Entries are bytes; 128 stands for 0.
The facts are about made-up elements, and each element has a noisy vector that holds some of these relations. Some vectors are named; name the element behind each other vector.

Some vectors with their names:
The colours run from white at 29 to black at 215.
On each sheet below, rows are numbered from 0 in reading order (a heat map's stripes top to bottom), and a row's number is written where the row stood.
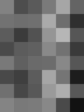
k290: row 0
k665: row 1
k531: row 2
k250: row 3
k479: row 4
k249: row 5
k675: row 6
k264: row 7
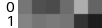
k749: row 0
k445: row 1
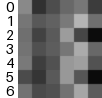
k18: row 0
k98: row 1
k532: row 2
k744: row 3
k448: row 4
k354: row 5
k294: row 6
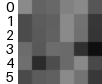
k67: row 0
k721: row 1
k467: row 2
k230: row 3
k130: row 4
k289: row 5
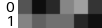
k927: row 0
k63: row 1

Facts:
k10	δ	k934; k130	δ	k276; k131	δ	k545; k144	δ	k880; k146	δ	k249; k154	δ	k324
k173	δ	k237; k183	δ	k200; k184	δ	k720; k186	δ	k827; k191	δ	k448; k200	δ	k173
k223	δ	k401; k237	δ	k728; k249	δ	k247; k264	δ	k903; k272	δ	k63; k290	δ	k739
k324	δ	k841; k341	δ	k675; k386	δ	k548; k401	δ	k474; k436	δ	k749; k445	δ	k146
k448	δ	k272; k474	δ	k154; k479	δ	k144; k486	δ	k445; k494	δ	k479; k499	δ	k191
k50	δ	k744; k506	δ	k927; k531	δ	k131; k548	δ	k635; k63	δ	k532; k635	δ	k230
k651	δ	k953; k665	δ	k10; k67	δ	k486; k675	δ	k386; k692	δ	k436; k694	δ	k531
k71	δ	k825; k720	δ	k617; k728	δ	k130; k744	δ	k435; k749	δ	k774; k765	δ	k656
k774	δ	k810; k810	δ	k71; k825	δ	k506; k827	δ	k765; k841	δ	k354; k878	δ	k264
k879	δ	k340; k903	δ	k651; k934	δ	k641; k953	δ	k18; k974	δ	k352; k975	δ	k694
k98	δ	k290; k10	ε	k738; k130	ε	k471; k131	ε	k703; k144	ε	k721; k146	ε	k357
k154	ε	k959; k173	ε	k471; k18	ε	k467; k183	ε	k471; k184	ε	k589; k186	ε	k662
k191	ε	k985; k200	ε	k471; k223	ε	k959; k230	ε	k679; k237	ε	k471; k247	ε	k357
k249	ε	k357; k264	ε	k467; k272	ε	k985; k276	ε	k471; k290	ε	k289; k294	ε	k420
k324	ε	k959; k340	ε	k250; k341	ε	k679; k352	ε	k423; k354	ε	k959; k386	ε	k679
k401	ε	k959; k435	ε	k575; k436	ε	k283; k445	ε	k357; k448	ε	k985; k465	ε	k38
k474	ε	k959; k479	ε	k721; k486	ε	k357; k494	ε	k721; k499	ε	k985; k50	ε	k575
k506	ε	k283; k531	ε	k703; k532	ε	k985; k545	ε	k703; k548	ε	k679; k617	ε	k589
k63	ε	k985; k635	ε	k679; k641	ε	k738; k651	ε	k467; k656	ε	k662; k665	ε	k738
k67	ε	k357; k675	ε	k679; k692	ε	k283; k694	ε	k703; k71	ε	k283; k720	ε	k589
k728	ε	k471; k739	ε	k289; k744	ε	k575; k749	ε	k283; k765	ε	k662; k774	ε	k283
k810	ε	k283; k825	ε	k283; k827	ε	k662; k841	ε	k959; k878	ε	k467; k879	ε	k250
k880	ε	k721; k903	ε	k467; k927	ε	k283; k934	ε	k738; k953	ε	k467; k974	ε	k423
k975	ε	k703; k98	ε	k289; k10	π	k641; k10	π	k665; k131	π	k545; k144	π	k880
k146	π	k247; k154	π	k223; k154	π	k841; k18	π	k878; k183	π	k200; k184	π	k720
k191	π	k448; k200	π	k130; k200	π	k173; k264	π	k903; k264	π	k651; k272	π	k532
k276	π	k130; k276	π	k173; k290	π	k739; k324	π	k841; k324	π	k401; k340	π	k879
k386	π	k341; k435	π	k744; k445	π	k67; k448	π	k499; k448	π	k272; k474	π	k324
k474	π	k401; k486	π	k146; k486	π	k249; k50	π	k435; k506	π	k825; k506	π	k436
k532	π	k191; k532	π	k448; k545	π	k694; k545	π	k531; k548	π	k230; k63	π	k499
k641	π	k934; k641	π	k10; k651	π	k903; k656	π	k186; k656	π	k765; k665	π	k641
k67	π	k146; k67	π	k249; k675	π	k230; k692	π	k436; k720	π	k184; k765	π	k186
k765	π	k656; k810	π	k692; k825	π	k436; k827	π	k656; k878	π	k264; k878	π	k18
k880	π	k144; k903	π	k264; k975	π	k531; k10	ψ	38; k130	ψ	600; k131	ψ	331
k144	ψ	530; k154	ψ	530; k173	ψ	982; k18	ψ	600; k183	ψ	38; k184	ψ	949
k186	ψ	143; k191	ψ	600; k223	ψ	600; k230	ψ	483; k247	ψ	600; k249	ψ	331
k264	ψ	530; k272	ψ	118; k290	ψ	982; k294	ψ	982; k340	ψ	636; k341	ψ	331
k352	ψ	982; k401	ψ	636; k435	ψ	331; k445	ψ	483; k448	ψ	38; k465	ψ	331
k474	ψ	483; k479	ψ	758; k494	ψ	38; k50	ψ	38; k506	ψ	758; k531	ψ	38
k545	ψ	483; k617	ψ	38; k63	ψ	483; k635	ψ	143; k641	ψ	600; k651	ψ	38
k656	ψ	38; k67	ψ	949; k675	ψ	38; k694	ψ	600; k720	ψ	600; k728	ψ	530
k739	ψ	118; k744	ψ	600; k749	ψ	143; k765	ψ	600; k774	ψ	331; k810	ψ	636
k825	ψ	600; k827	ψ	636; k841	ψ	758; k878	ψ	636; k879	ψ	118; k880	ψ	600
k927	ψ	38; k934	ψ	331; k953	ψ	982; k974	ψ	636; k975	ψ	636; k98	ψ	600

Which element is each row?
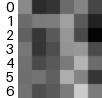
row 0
k825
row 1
k975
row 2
k276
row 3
k656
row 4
k352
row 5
k692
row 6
k879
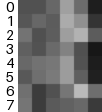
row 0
k237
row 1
k436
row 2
k183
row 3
k728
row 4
k340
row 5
k401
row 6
k739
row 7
k841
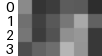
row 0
k506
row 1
k173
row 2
k651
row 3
k341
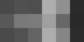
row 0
k774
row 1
k974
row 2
k934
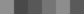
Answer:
k765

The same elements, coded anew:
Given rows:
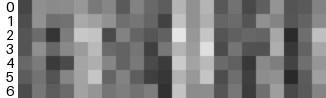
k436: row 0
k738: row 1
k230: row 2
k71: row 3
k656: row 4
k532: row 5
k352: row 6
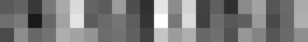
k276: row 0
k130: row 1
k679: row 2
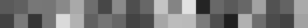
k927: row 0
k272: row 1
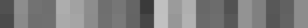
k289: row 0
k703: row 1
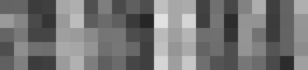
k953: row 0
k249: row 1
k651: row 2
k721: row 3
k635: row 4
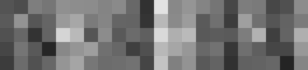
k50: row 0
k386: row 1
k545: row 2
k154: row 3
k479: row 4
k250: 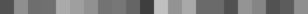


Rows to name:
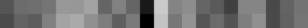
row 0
k675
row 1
k191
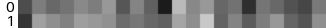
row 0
k264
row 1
k283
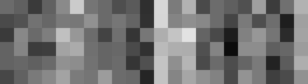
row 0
k18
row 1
k186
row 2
k810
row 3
k131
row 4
k354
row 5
k499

